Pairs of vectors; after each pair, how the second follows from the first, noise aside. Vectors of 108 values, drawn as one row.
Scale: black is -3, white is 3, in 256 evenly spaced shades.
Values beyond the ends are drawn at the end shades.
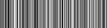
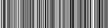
reversed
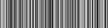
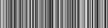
copied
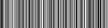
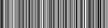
copied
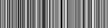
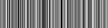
copied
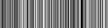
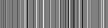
partly zeroed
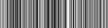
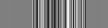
partly zeroed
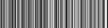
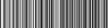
reversed
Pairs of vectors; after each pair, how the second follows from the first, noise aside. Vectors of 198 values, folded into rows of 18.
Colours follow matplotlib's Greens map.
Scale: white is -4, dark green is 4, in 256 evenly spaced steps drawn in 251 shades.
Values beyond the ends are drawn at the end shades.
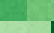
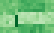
wrapped around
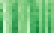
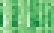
wrapped around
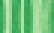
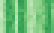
wrapped around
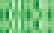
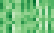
wrapped around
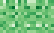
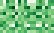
scaled up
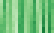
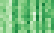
wrapped around
